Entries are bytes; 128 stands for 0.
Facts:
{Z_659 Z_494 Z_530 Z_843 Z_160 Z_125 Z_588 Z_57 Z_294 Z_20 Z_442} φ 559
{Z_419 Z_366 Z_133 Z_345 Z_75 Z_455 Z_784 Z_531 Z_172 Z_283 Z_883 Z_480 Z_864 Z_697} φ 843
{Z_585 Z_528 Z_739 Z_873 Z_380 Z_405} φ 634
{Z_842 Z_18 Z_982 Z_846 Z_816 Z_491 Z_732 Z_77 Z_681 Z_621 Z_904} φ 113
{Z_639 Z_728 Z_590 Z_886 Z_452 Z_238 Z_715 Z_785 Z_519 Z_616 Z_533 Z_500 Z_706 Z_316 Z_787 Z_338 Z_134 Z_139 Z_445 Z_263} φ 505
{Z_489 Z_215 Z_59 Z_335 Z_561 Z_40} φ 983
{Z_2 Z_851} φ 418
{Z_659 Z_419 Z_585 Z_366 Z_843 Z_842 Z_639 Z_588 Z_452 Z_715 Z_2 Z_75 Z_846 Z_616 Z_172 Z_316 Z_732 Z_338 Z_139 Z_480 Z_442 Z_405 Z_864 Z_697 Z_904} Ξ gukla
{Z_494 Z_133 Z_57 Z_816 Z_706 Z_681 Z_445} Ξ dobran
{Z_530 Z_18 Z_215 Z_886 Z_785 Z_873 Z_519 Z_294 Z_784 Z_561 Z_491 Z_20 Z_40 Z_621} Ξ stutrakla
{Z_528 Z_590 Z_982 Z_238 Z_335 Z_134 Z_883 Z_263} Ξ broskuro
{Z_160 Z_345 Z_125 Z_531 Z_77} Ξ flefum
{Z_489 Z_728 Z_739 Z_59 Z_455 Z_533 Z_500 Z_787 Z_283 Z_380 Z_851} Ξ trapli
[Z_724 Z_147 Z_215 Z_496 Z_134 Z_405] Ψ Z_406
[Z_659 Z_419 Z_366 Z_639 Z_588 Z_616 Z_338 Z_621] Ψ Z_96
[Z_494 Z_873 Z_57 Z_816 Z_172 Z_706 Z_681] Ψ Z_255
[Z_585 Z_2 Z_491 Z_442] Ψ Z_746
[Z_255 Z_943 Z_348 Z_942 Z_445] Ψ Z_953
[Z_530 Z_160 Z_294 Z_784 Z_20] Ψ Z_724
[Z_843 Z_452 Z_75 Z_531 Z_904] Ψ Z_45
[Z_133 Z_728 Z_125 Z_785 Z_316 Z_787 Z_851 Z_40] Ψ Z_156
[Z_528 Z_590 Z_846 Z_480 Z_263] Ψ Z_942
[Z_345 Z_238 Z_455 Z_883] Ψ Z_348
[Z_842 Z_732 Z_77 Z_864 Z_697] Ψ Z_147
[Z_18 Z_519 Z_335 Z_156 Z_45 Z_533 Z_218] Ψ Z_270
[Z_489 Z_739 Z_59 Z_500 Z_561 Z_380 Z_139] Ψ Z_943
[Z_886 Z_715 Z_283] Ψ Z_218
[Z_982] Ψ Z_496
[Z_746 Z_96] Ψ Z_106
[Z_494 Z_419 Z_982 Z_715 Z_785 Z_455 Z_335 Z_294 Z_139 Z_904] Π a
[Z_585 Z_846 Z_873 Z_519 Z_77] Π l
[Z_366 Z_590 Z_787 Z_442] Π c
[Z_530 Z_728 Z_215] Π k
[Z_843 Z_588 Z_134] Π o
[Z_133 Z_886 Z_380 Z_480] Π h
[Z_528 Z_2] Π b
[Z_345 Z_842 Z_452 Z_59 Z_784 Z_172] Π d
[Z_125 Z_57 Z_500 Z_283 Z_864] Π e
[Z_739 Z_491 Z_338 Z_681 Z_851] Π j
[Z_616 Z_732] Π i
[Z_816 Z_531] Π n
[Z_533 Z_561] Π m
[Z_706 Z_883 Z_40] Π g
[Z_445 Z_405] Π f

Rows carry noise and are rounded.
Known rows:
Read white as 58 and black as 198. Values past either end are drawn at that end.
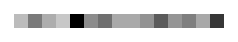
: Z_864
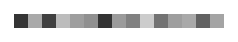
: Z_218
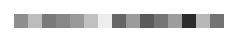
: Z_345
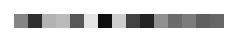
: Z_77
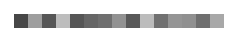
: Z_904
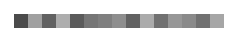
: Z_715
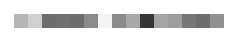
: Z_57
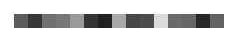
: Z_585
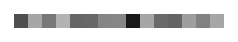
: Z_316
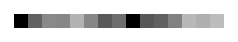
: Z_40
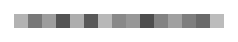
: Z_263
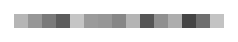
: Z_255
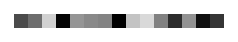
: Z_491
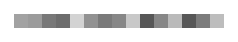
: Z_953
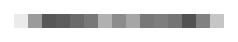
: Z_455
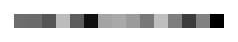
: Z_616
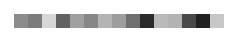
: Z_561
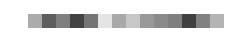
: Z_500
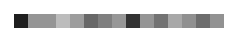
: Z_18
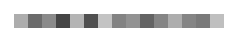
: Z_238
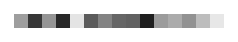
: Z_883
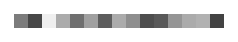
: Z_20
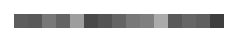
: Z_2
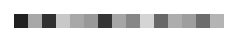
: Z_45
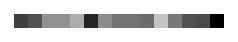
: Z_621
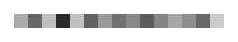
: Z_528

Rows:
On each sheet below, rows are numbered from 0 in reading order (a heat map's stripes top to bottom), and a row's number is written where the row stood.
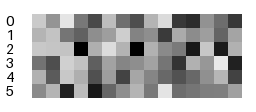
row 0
Z_405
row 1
Z_494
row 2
Z_681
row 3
Z_784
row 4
Z_697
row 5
Z_283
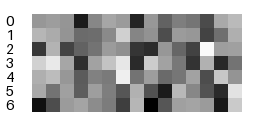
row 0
Z_480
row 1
Z_139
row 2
Z_133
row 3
Z_445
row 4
Z_172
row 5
Z_846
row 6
Z_519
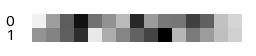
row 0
Z_380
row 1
Z_706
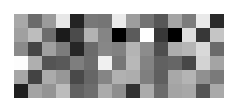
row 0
Z_732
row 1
Z_851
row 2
Z_134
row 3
Z_59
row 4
Z_982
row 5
Z_785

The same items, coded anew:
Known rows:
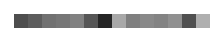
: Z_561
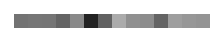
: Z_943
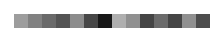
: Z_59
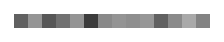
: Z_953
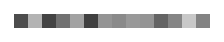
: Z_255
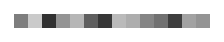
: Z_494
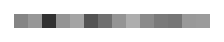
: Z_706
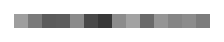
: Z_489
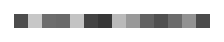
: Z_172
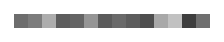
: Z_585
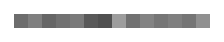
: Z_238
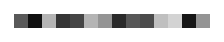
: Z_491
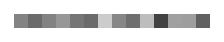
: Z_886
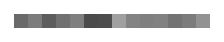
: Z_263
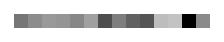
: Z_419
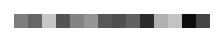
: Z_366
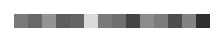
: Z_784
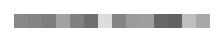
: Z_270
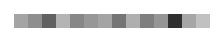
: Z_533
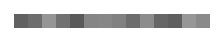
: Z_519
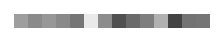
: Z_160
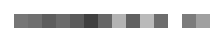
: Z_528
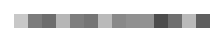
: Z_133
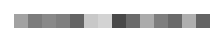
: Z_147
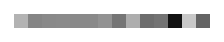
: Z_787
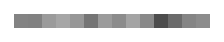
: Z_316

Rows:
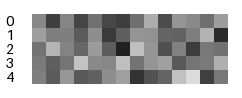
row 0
Z_739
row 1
Z_445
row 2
Z_345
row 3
Z_40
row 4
Z_96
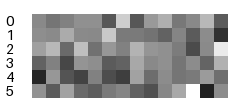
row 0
Z_843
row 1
Z_842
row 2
Z_125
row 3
Z_883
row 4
Z_873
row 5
Z_2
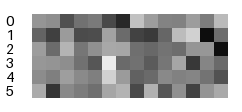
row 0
Z_500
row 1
Z_621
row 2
Z_405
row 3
Z_77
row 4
Z_697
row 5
Z_851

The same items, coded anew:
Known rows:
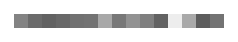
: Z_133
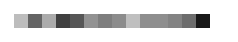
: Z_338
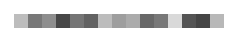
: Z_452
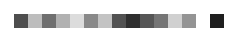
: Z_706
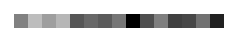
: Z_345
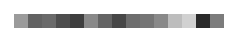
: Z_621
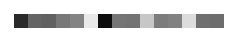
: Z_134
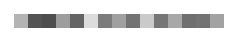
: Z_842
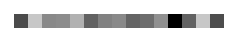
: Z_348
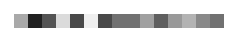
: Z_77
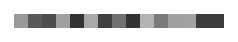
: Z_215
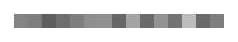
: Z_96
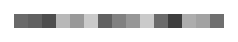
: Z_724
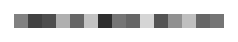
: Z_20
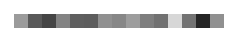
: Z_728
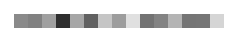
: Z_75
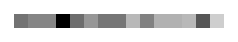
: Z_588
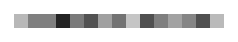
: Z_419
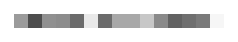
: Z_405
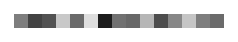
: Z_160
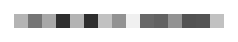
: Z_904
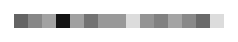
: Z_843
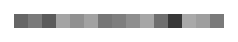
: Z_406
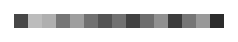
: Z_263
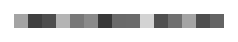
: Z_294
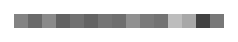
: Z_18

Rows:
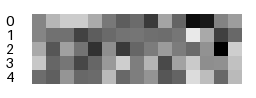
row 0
Z_681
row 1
Z_886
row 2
Z_491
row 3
Z_585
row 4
Z_531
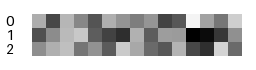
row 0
Z_125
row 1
Z_739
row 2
Z_846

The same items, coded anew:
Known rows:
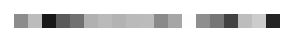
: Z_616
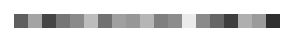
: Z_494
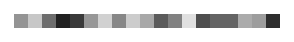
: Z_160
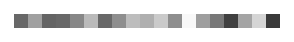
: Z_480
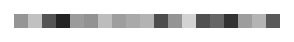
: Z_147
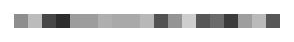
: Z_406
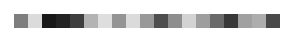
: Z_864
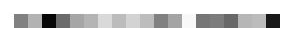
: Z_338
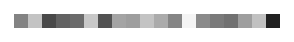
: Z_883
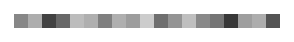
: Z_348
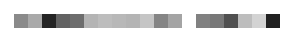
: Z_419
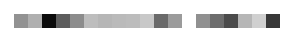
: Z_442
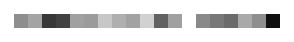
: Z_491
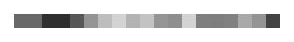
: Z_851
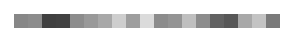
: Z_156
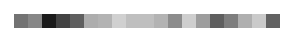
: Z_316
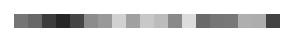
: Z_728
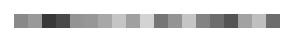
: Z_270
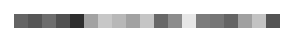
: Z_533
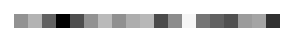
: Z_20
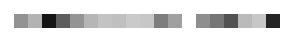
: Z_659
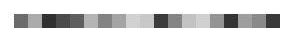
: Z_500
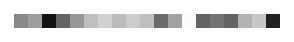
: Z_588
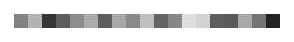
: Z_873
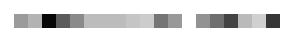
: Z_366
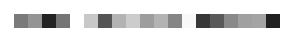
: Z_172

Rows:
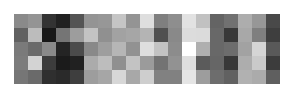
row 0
Z_519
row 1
Z_57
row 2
Z_886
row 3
Z_732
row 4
Z_787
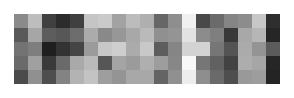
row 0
Z_134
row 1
Z_445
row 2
Z_283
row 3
Z_706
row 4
Z_816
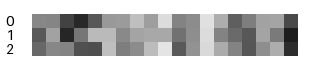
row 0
Z_18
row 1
Z_681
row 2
Z_561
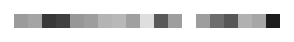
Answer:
Z_621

